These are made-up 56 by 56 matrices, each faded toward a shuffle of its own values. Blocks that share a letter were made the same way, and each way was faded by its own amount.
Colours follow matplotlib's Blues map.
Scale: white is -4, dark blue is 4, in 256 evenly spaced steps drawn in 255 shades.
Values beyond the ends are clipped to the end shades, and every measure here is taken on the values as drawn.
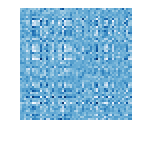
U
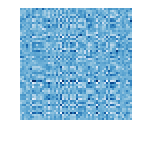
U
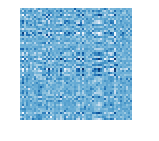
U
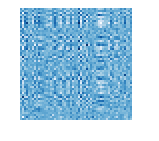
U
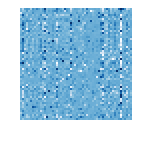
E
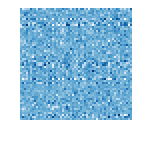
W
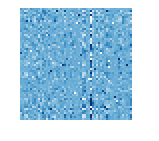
E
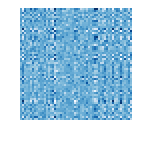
U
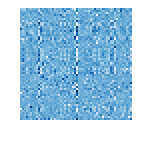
E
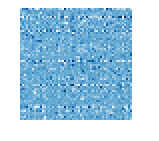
W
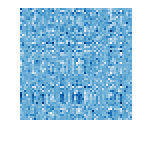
E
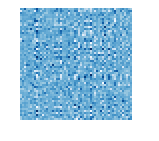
E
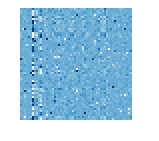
E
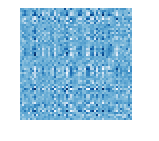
U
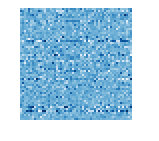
W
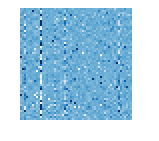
E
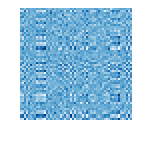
U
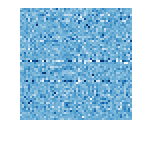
W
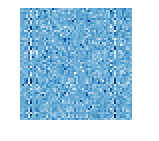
E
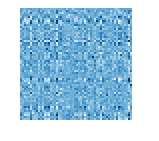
U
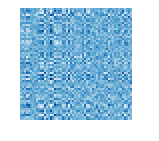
U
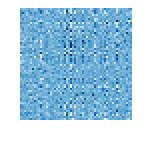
E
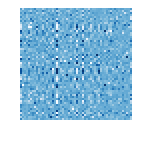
E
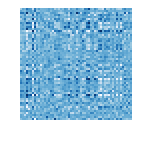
U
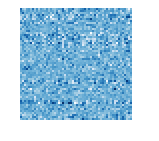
W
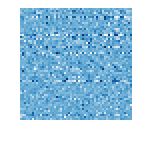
W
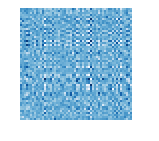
U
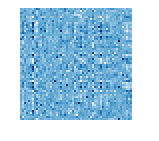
E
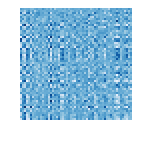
U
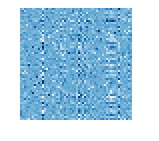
E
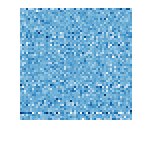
W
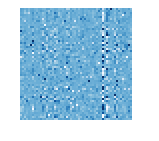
E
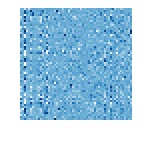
E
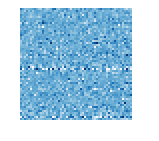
W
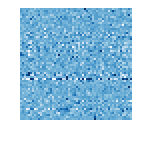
W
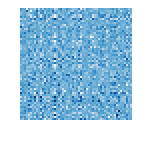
E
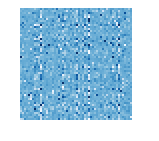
E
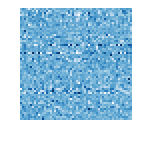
W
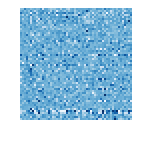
W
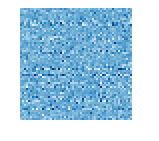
W
